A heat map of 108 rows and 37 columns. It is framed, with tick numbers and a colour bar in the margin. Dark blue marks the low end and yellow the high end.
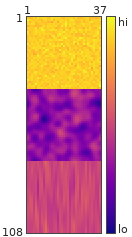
It is made of 3 by 1 panels. Panel 1,1: very high, fine-grained, faint in contrast. Panel 2,1: low, blotchy. Panel 3,1: middling, streaked downward, faint in contrast.
